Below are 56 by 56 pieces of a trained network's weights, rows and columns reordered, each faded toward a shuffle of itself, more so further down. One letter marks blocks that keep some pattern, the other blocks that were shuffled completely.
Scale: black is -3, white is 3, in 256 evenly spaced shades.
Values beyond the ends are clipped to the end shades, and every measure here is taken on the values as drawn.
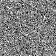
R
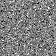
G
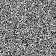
R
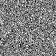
R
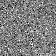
G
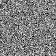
G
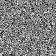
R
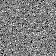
G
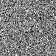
G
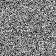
G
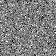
G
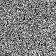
G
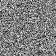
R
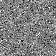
G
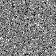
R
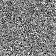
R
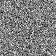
G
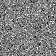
G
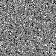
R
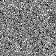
R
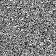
G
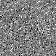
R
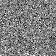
R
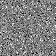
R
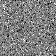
G
